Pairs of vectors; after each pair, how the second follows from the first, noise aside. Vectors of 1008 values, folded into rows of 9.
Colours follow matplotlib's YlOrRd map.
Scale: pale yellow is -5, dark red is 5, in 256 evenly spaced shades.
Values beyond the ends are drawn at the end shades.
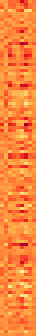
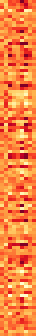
scaled up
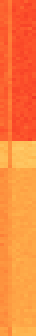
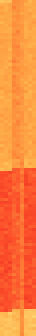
wrapped around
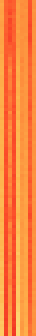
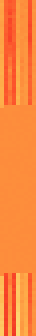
partly zeroed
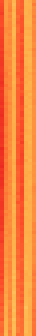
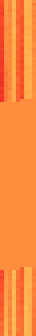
partly zeroed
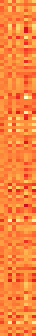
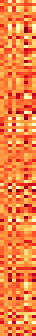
scaled up
